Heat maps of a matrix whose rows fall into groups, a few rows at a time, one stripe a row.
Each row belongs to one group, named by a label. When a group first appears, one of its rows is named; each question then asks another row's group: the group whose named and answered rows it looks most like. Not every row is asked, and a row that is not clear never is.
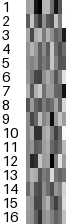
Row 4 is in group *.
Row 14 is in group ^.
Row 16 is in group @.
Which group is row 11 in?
@
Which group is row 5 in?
*
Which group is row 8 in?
^
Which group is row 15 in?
@
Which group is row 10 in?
@
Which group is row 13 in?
*
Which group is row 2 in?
^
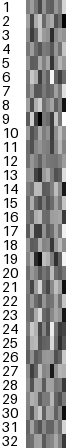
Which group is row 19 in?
@
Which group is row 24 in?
*
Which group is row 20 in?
*
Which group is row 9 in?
^
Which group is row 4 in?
^
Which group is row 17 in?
^
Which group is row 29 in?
*
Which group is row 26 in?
@
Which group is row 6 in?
*
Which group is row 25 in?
*
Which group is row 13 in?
@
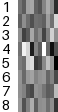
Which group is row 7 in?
@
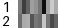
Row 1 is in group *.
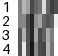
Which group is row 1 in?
*
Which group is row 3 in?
^
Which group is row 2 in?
@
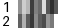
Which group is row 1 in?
*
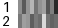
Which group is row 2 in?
*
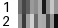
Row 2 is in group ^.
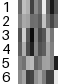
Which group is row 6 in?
@
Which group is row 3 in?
^
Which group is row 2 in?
*
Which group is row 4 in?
^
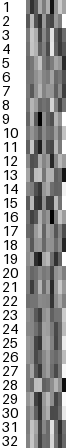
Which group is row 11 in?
^
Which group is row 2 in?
^
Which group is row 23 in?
@
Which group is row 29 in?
@
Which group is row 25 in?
@
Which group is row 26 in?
@
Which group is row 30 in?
@
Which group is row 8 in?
*
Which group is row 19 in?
@
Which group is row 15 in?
^
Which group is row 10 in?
^
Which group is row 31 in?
*
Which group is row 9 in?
^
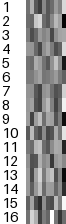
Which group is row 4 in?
@
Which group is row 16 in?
*
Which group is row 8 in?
@
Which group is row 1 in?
^
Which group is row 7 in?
@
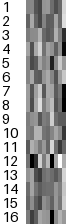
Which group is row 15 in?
^
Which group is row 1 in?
@
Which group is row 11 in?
*
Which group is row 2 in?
^
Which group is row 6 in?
@
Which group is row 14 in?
^
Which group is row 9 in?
*
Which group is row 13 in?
@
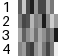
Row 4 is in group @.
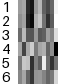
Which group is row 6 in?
@
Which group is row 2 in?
@
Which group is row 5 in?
*
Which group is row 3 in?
^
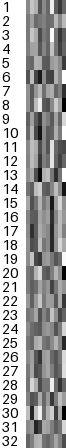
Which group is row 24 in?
@
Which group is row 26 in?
@
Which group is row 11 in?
*
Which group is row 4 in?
*
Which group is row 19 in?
@
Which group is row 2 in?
^
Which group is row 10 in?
^
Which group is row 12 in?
*
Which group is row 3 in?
*
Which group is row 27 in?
@
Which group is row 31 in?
@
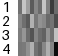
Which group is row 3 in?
^
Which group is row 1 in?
*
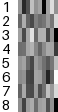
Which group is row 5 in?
@
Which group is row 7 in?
^
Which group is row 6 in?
@
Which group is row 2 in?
^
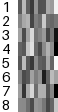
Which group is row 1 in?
^
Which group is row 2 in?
*
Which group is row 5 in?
^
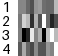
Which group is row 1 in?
@
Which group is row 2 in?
*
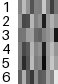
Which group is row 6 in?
^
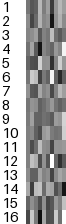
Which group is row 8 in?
*
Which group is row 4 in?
^
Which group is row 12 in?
*
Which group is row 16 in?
^
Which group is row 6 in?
*
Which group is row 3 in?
*
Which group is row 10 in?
@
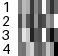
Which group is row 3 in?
*
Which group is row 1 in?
*
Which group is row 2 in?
^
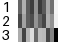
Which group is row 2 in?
^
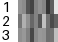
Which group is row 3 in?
@
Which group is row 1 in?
@
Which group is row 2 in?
*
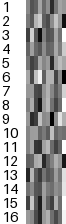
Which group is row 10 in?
*
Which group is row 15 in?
^
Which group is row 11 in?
@
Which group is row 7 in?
@
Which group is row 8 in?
@
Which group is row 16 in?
@
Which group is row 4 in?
^
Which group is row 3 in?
^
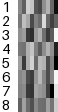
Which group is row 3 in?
@
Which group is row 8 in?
^
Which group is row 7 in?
@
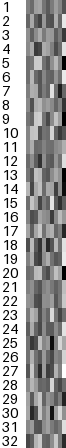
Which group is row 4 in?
@
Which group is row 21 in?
@
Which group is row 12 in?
^
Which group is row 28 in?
*
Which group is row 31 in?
@
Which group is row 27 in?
^
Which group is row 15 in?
*
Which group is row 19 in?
@
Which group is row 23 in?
*
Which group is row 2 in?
^
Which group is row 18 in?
^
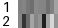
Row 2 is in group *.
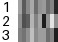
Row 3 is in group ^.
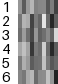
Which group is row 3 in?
^
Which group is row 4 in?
*
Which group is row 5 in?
*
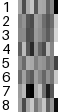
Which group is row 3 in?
@
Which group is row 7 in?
@
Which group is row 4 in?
^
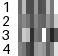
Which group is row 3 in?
*
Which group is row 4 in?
@
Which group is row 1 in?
^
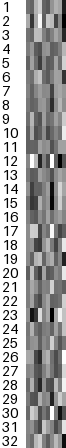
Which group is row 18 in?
@
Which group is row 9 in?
^
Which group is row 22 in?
@
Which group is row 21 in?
*
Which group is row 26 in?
@
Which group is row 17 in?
*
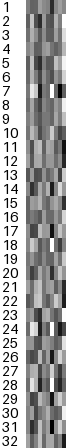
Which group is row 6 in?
^
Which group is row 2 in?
^
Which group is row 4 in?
@
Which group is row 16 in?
^
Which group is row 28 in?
*
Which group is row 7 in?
*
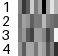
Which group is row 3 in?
@
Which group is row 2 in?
*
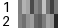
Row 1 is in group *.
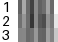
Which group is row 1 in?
^
